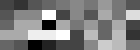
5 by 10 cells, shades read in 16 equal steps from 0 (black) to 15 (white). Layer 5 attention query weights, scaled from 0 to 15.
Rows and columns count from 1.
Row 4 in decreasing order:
15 14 14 11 11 10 10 6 4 3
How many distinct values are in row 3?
6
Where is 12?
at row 5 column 8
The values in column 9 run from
7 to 11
